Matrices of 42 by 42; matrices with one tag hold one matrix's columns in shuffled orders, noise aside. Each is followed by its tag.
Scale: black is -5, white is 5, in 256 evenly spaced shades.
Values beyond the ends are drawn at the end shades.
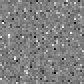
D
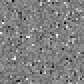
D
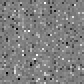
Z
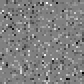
Z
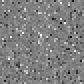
D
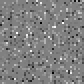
D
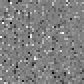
D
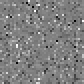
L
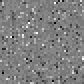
D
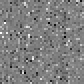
D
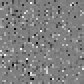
Z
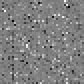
L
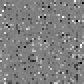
L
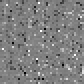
Z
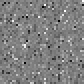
L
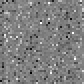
D
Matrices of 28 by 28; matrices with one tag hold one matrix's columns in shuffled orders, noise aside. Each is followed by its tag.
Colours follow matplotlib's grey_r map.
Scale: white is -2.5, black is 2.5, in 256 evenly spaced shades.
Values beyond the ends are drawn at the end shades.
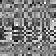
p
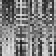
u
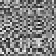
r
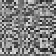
r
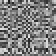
r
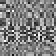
p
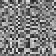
r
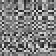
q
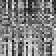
u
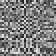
r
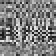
p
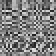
q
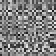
q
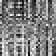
u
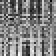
u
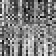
u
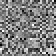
r
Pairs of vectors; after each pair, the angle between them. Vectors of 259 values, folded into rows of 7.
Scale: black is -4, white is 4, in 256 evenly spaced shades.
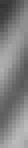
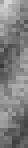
nearly opposite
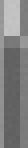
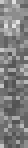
partly aligned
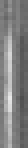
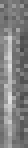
nearly parallel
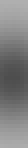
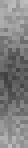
nearly parallel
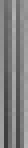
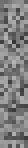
orthogonal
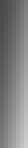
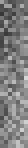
partly aligned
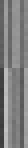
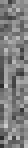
partly aligned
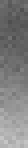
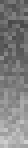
nearly parallel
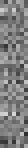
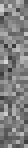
partly aligned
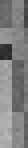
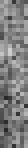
partly opposed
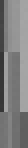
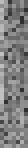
partly opposed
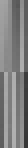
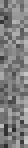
partly opposed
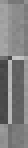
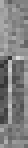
nearly parallel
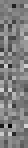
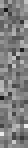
partly aligned
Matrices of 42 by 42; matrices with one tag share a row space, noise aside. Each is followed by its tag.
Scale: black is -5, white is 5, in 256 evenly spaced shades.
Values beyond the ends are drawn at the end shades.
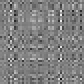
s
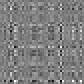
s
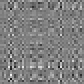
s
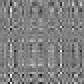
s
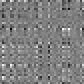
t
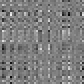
t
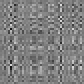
s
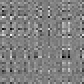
t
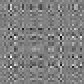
s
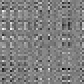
t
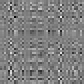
s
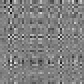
s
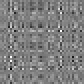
s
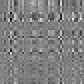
s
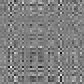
s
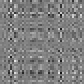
s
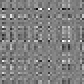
t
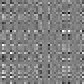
t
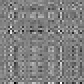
s
